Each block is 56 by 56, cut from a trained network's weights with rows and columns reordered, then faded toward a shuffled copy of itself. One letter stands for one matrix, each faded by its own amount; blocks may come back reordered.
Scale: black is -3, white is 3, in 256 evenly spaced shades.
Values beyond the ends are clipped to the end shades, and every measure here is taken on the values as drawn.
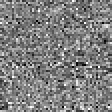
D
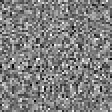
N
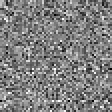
N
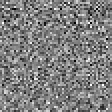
N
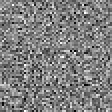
N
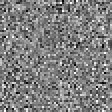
D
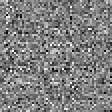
D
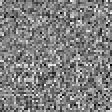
N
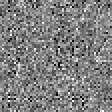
D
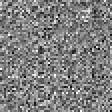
N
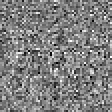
N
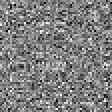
D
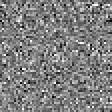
D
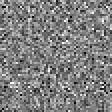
D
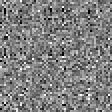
D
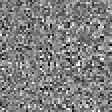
D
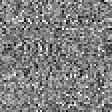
D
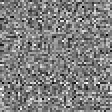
N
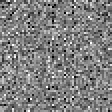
D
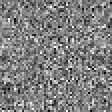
D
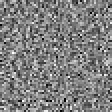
N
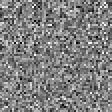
N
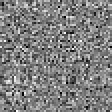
N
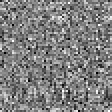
D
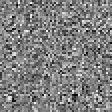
N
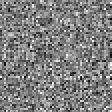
N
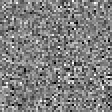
D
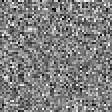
N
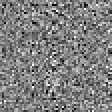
D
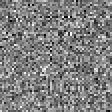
N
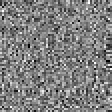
N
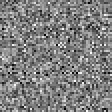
N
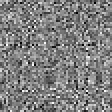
N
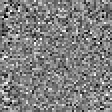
D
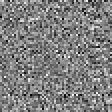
N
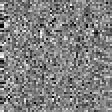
D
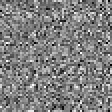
D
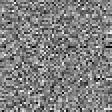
N
